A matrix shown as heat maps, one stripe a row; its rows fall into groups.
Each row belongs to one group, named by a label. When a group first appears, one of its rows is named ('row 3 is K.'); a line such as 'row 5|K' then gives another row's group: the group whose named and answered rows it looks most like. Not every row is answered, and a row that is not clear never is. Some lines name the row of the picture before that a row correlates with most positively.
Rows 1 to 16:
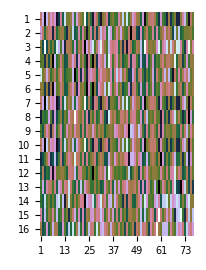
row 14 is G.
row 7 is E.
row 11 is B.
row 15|G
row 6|B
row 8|B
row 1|E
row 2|B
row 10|E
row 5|B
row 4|B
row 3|G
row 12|B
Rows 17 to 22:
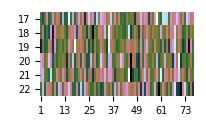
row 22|E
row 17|G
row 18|B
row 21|B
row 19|B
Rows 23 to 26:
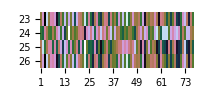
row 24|G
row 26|E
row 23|E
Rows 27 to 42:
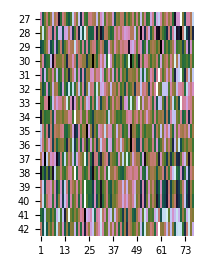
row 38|B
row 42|G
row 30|B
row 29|B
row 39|E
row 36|B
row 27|G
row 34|B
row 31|G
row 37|E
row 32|G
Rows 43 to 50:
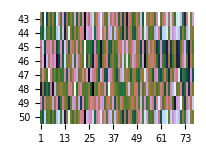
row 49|G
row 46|E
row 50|G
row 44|G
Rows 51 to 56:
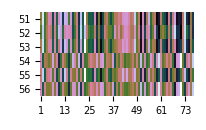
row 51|E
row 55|E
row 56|G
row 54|G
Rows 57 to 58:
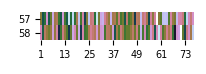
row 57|G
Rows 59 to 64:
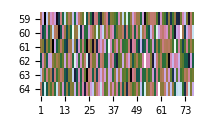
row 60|G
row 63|B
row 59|E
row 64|G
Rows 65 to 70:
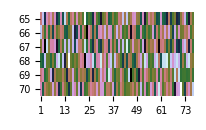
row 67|E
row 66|B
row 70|G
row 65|E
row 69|B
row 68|G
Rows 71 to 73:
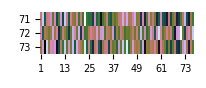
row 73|E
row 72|G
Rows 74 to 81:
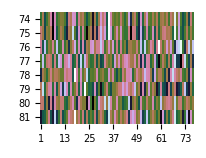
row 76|G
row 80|B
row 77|E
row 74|B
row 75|B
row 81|B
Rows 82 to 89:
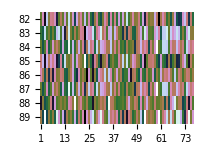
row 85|E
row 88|B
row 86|B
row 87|G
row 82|E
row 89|G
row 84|G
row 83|G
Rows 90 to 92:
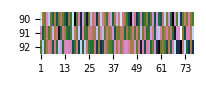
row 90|B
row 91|G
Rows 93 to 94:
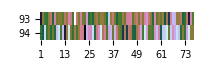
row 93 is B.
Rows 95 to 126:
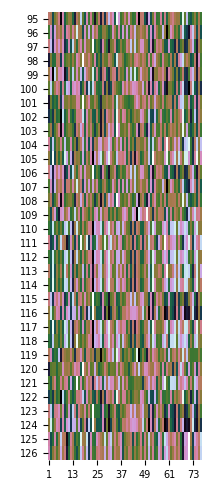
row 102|B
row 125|G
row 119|B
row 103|B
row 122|B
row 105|G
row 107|E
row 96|E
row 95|B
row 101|B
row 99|E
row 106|E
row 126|G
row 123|E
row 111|G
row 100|E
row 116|E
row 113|G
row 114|G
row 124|E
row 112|G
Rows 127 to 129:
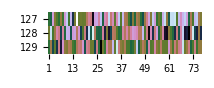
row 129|B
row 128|E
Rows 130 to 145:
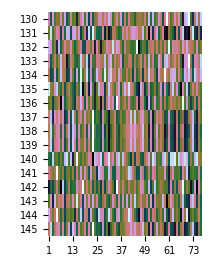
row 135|B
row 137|E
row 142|B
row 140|G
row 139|E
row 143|E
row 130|G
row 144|B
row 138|E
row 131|E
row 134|G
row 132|B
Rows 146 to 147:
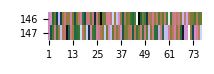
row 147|G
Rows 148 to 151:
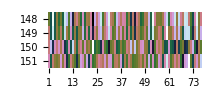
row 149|G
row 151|G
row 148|G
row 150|E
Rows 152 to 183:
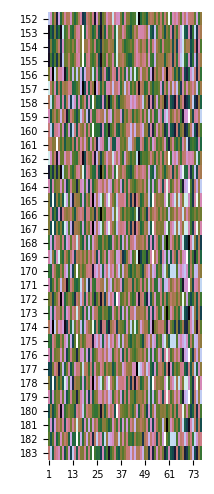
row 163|B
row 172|B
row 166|B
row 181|E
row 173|E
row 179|G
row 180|B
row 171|G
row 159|G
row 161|B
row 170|G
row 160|E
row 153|B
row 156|E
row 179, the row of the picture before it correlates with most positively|151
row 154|B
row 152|B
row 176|G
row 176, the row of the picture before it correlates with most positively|151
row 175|G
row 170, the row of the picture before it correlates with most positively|148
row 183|E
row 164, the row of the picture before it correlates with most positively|151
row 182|G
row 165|G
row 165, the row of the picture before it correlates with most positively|148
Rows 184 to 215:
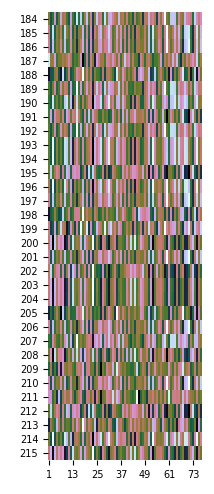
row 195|E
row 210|G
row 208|E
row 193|G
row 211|B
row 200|E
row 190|G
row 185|G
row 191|E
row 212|E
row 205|B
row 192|G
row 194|G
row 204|E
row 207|G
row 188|B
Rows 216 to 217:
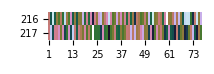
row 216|G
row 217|E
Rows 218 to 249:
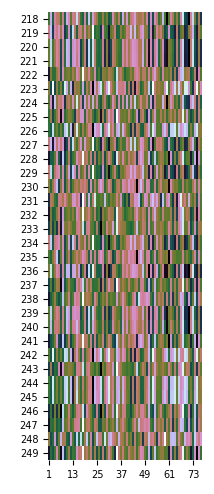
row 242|G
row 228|B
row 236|E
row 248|G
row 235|B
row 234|E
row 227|E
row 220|E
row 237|B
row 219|E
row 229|E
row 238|B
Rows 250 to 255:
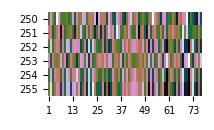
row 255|E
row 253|G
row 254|E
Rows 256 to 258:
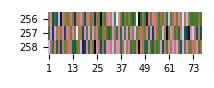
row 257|E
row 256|B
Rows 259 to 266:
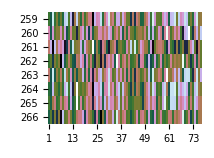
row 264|G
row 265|G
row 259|G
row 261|E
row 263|G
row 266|B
